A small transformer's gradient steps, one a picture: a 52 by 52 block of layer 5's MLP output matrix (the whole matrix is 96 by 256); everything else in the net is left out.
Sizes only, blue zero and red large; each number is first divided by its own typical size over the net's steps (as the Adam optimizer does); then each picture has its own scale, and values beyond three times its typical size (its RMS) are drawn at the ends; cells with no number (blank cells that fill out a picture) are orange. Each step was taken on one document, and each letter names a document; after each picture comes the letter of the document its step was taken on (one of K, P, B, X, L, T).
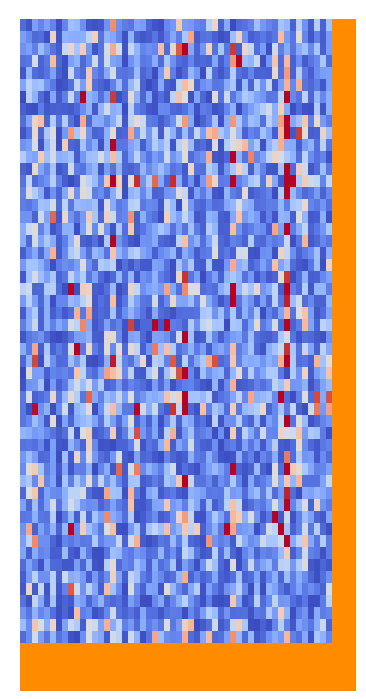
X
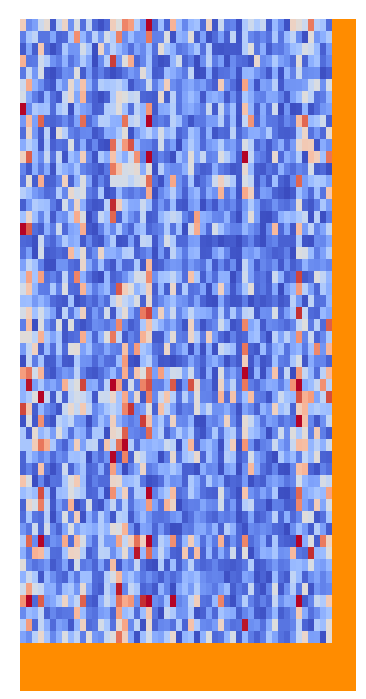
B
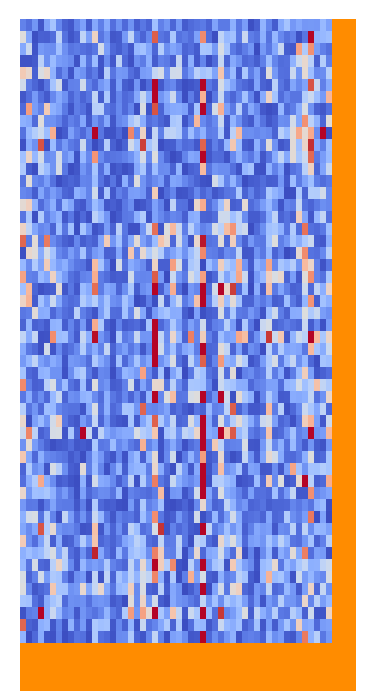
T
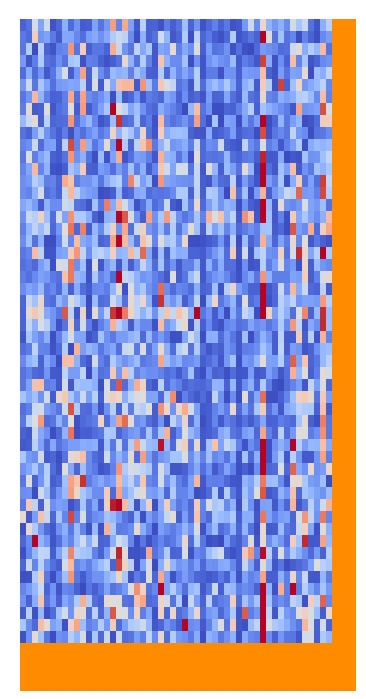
B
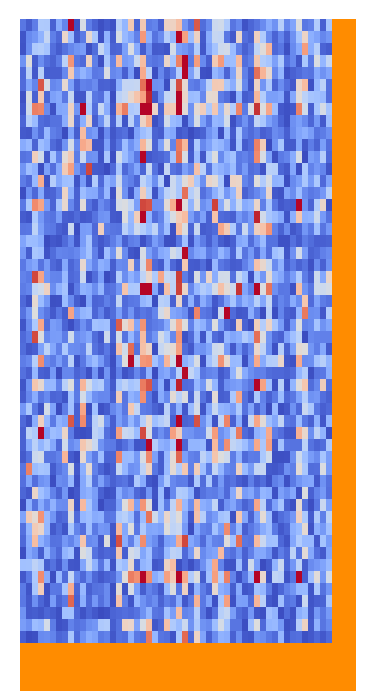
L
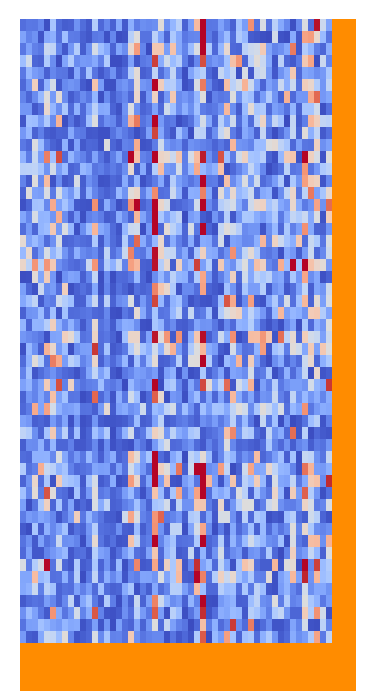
T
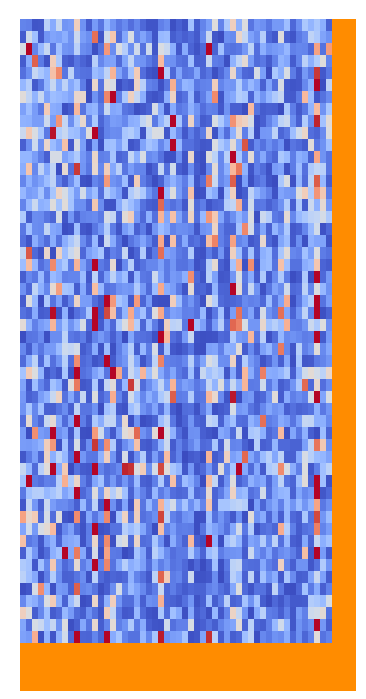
X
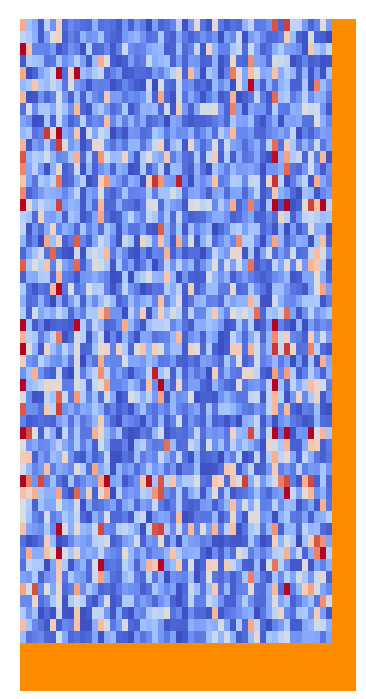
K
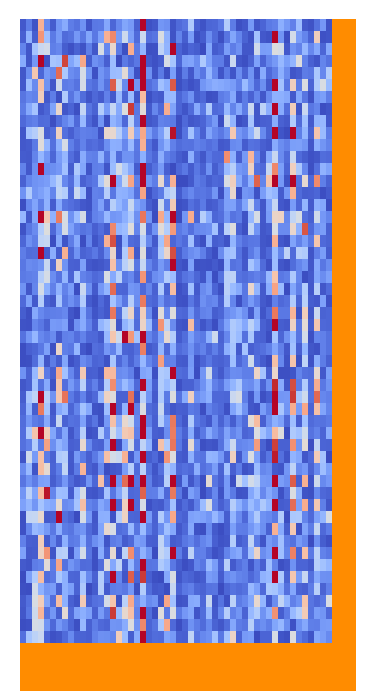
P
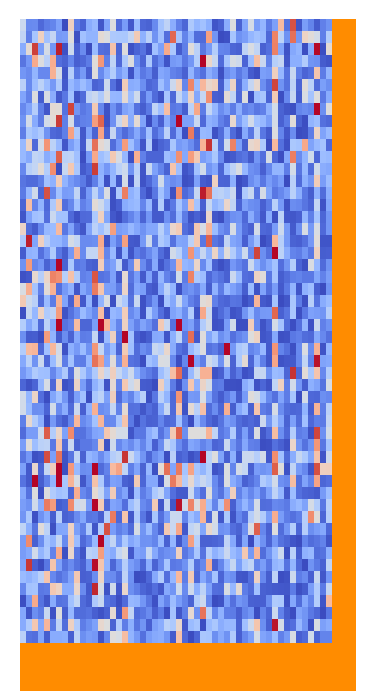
K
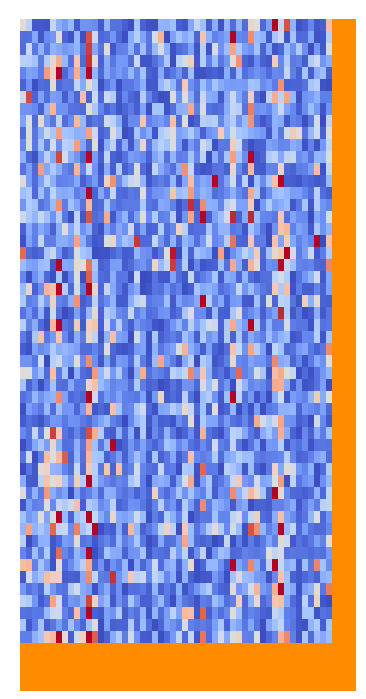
X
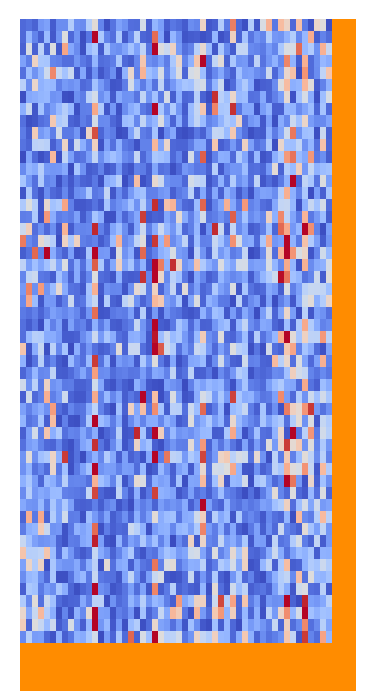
T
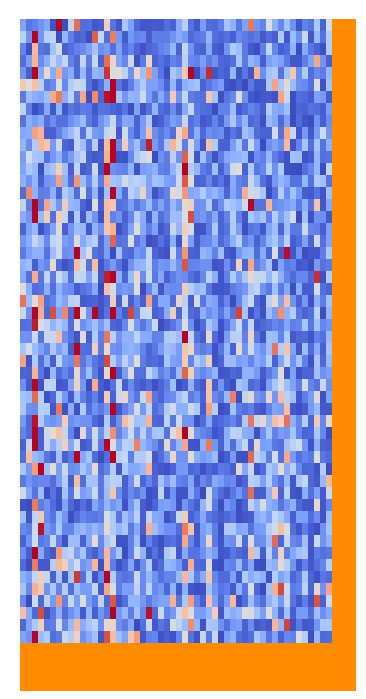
X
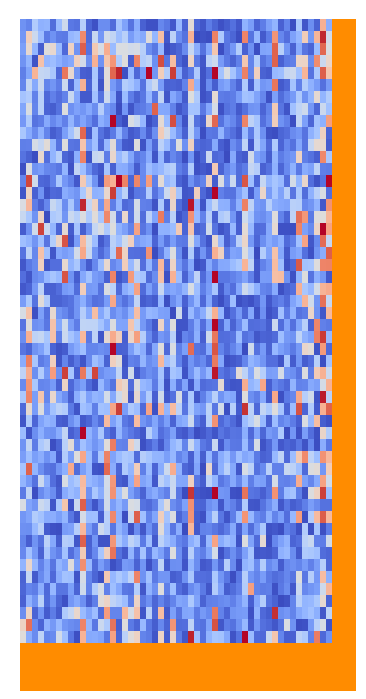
B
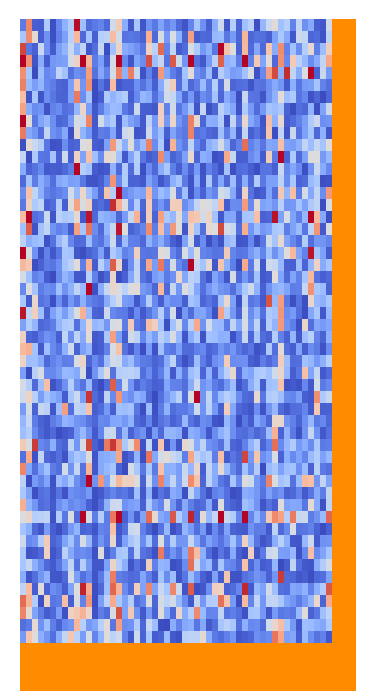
B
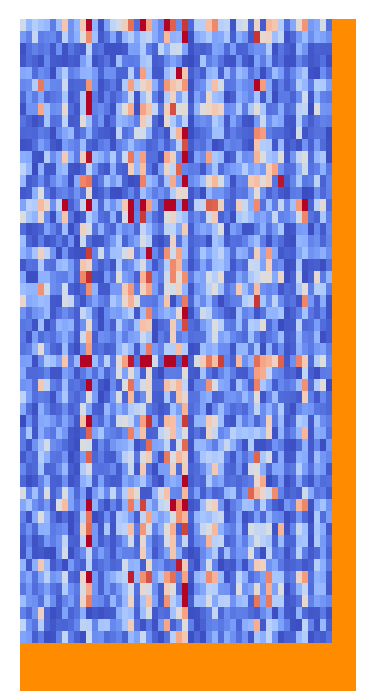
L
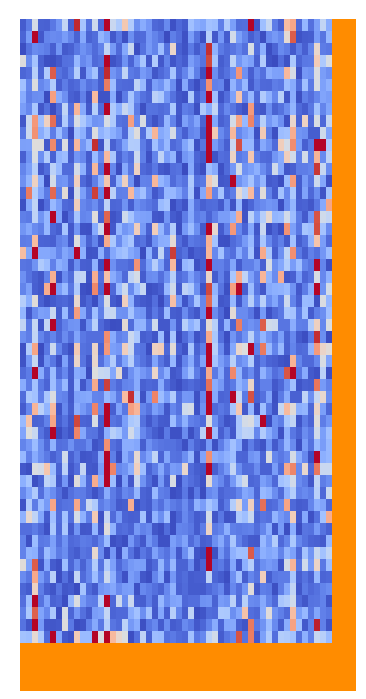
X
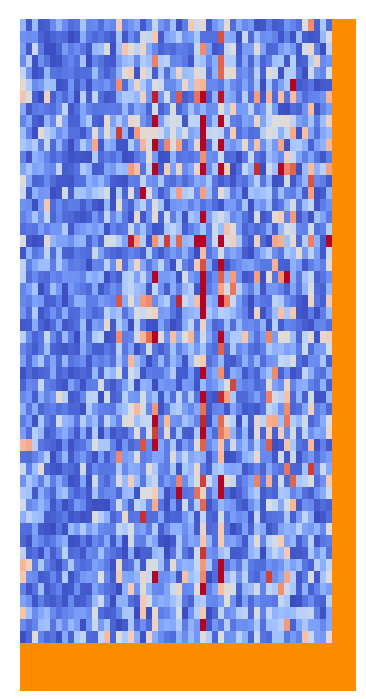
T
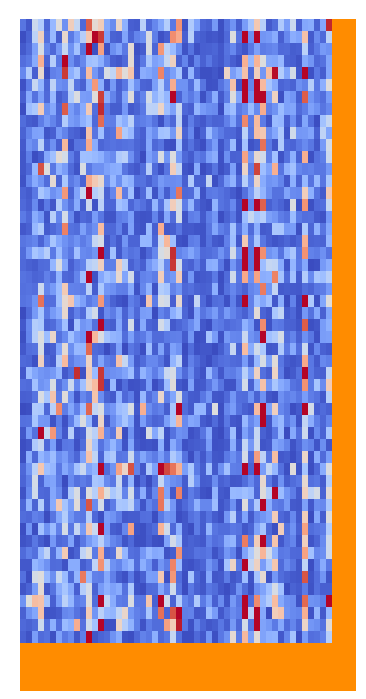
P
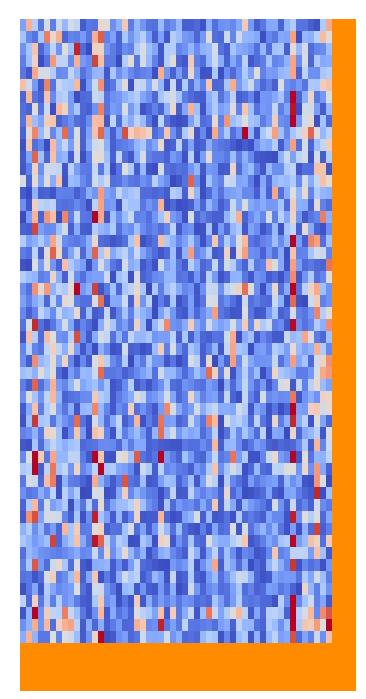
K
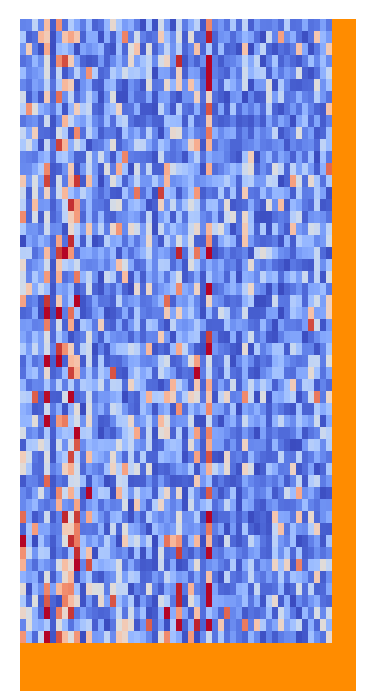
B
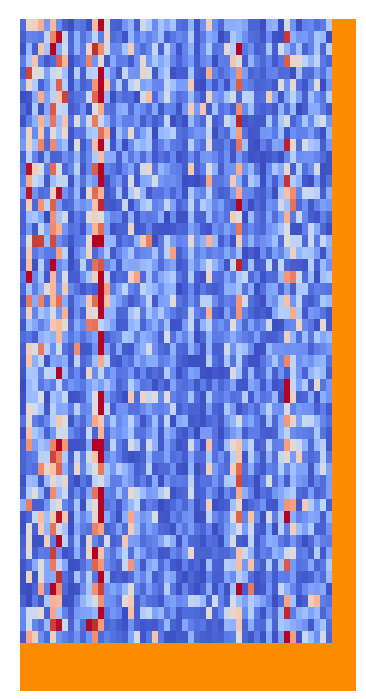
K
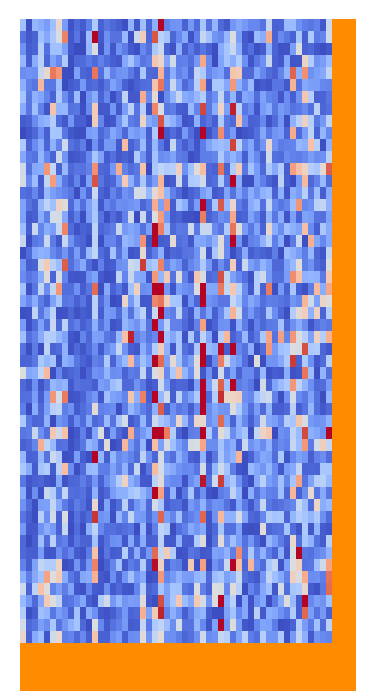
T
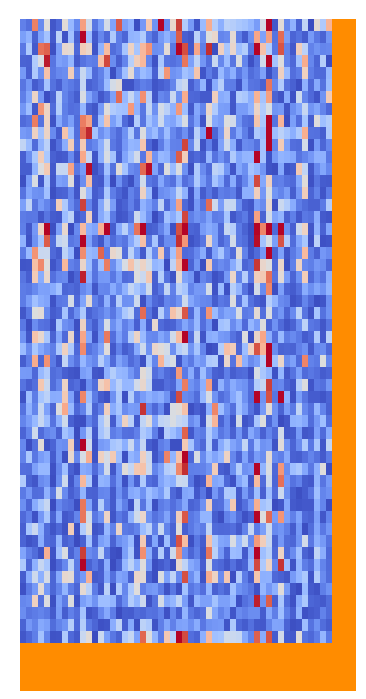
L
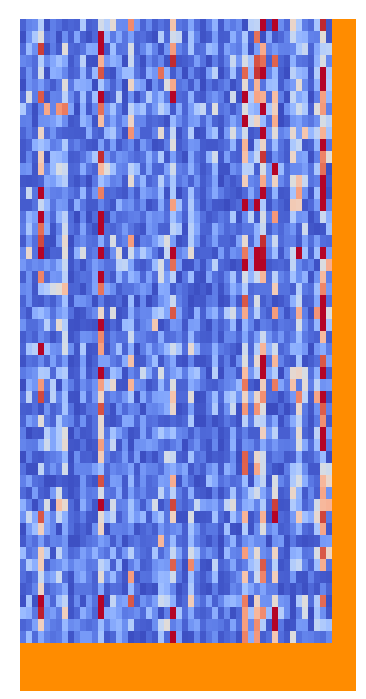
P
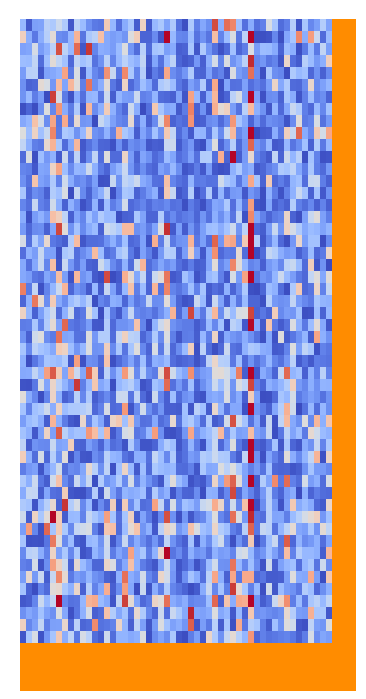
K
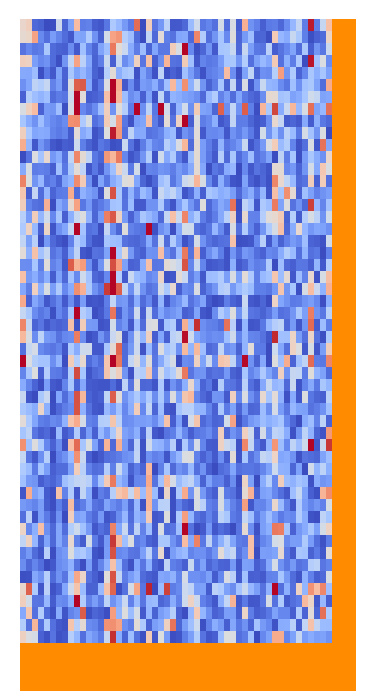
B
